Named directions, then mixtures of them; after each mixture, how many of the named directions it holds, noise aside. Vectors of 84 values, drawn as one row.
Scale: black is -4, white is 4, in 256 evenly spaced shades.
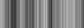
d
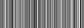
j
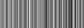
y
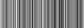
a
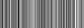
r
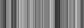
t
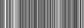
three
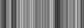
one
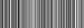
one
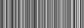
two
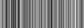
three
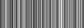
three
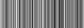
one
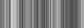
two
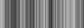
one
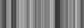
one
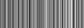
one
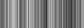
two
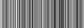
one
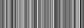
three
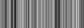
three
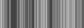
one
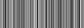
one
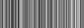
three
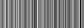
three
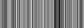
two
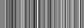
two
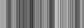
two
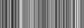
three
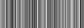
three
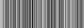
two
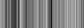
two
